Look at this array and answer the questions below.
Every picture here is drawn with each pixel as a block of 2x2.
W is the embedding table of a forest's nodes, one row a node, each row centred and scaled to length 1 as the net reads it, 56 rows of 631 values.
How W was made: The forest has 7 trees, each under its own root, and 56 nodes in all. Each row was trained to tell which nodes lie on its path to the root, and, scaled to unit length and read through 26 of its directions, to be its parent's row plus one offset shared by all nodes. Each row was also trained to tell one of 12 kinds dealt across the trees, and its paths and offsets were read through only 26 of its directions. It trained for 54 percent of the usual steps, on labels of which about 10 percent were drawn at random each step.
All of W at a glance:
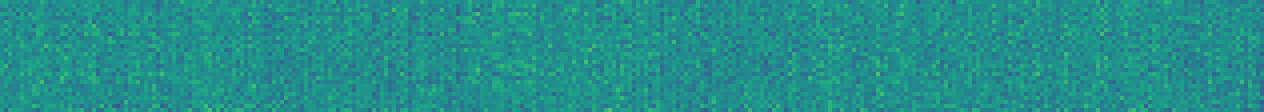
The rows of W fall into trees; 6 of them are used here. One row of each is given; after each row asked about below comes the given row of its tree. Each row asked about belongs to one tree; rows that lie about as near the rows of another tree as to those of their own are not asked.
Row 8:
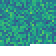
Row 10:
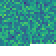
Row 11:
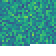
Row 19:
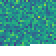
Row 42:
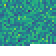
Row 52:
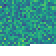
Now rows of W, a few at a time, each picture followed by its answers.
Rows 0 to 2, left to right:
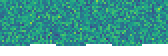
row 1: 19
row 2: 10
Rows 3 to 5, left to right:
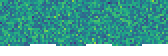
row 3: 42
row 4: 19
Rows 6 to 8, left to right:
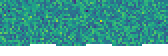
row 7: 42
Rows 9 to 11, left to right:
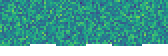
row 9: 52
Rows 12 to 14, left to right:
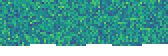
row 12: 19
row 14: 42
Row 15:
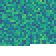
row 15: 11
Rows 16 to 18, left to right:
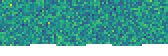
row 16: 42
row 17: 8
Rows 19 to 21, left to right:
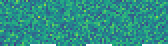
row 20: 11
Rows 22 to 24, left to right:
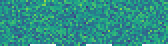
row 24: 11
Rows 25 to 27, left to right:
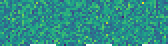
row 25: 11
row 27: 42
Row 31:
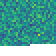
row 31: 19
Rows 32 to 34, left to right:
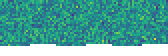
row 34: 42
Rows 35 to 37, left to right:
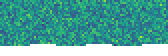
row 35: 52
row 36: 42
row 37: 19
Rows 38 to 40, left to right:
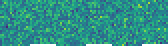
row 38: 11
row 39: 19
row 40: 42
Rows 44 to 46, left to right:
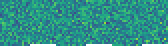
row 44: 19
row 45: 42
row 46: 11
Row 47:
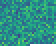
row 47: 52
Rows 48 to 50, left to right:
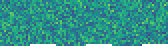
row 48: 8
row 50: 19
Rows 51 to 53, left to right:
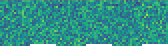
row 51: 11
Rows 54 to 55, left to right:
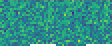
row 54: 19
